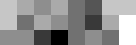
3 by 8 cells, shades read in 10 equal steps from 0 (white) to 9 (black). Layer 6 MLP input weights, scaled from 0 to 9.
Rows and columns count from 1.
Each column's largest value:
4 5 7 9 5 7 5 2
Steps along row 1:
up up down up up down same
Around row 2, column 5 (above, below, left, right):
5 5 4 7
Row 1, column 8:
2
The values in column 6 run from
4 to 7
